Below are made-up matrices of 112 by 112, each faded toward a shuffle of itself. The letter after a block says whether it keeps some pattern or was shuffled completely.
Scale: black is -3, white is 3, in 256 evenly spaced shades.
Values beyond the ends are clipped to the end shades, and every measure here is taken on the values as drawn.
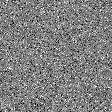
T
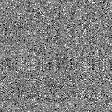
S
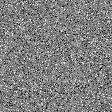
T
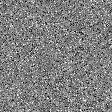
T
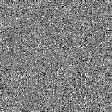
S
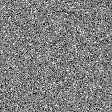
T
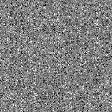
S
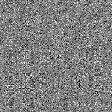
S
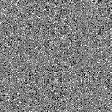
S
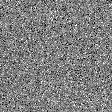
T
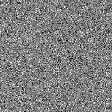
S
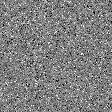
T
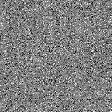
S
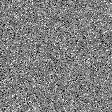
T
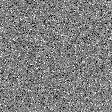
T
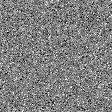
T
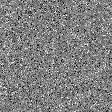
T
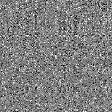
S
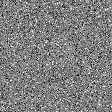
T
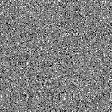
S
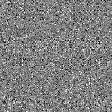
S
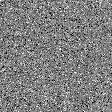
T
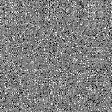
S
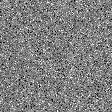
T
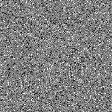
S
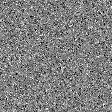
T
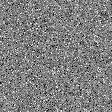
T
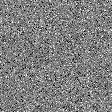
T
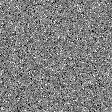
T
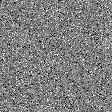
T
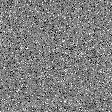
T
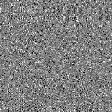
S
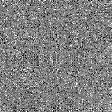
S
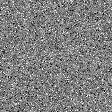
T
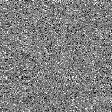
S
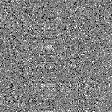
S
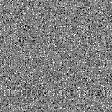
S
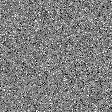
T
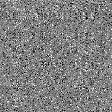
S
